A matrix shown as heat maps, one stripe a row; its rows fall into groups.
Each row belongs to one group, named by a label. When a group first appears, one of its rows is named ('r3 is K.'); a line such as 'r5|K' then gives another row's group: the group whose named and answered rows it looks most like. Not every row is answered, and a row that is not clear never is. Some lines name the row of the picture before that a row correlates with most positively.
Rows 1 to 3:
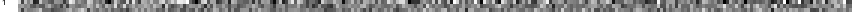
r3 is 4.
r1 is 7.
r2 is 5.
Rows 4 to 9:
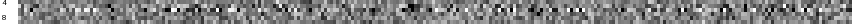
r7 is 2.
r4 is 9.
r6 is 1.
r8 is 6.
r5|7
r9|4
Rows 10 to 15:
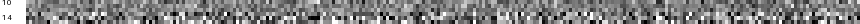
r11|7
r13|1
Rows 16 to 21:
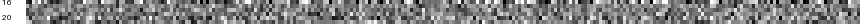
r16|2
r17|7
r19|9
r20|4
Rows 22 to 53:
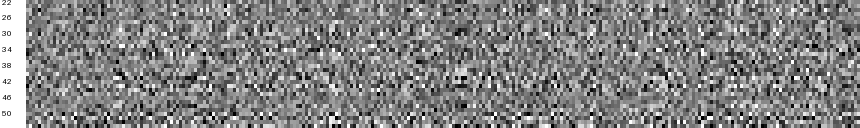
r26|4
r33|5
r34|9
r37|7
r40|6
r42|2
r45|1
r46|7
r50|6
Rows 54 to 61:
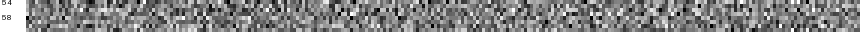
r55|6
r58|5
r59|2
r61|7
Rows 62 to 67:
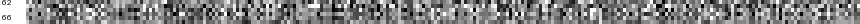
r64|4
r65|1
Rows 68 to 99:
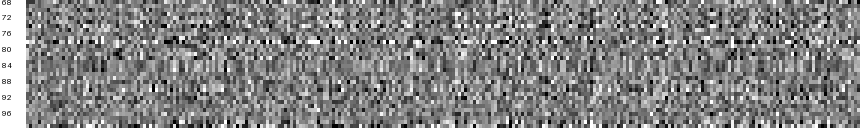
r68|9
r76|7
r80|6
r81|7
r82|6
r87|2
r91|2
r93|4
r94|2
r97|1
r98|1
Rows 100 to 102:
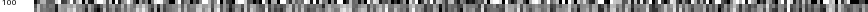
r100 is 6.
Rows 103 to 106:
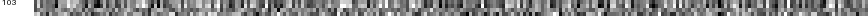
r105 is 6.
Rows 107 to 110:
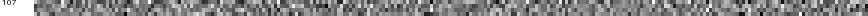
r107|6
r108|9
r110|7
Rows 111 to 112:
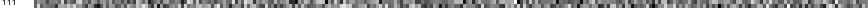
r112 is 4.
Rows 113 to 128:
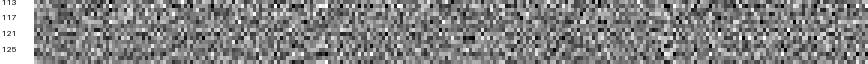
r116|2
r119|9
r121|4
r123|1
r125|2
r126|9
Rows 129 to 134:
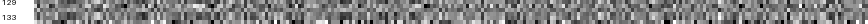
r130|7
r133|4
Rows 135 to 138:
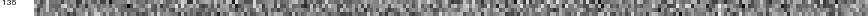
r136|6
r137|2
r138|4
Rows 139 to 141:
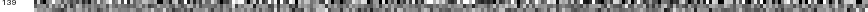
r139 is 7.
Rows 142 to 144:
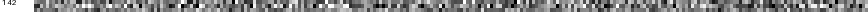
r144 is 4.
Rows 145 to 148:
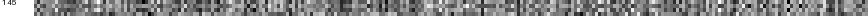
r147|4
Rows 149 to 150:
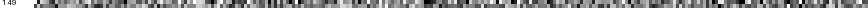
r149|7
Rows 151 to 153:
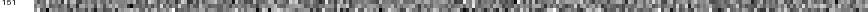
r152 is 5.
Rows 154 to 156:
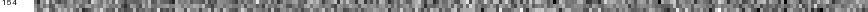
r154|2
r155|7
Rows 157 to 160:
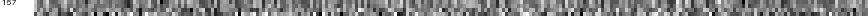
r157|6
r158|6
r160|2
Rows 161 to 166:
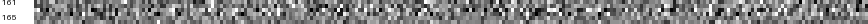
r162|9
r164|6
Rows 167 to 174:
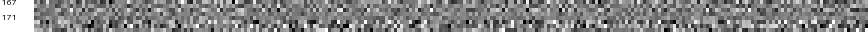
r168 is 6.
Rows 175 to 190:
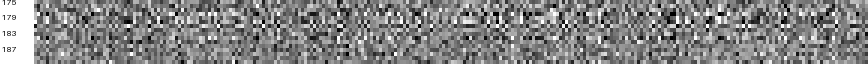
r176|2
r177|4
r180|6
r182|6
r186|5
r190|1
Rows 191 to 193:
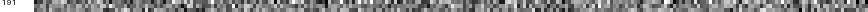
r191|9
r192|1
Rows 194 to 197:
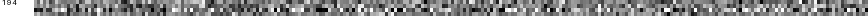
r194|7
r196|9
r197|5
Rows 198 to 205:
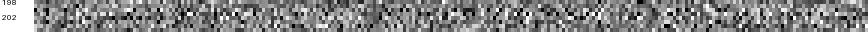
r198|5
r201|1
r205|6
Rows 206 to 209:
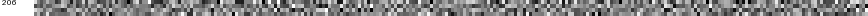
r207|9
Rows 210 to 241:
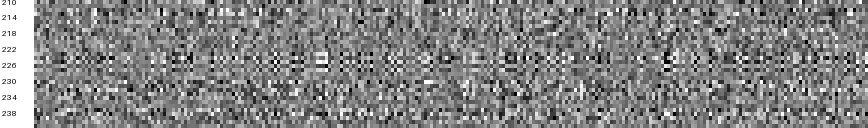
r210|7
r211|7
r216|2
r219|1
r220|7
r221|1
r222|6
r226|9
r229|7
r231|2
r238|9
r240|4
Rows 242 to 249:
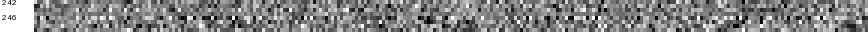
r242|6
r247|7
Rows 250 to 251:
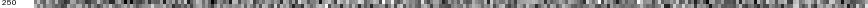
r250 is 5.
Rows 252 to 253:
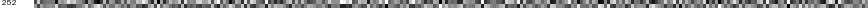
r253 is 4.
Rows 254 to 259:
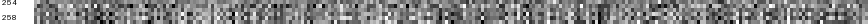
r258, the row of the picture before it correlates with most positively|252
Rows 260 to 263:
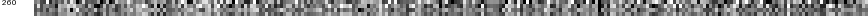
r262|5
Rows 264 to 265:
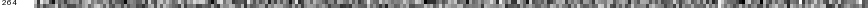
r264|7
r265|4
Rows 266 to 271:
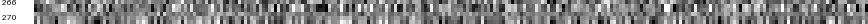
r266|2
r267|9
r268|9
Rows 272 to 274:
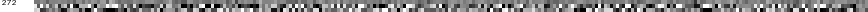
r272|1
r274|5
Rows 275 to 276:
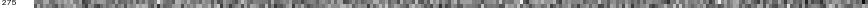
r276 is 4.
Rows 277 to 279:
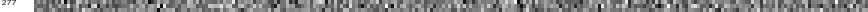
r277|1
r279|6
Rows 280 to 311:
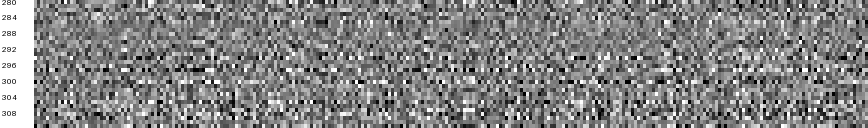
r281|7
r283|4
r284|1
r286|9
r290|7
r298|9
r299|7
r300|5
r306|5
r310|5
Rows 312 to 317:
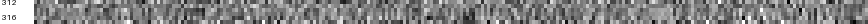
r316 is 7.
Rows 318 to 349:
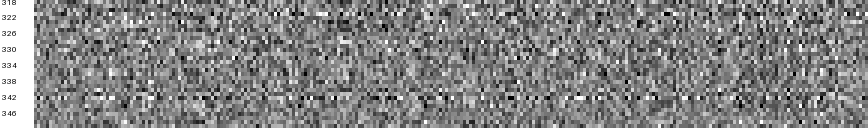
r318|4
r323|5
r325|4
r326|7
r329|7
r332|1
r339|6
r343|7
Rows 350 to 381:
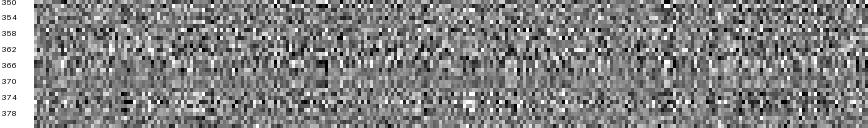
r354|4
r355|7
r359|6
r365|9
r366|9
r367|1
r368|1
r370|9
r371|9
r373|7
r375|6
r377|7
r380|4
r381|2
